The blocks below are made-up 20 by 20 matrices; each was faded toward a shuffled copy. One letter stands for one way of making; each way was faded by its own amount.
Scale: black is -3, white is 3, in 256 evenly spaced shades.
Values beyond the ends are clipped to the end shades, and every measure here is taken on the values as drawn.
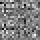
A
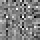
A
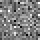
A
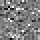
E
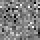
E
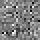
A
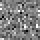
E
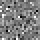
E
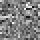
A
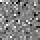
E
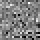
A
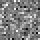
E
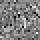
E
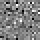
A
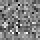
A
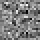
A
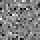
E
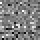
A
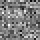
A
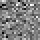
A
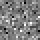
E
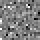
E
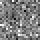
E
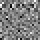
A
